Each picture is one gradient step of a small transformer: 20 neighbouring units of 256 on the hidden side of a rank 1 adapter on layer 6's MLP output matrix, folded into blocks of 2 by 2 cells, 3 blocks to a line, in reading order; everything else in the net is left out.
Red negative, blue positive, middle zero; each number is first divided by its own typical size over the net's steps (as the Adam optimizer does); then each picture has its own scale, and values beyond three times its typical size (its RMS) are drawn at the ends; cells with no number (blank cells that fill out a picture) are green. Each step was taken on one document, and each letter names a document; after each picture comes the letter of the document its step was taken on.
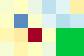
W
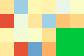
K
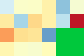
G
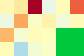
W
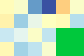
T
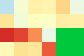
G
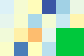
T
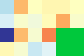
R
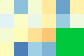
K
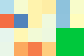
K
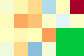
W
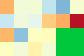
G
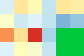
W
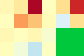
W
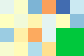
T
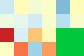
K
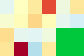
T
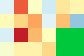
G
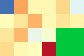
G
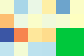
R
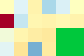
R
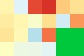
W
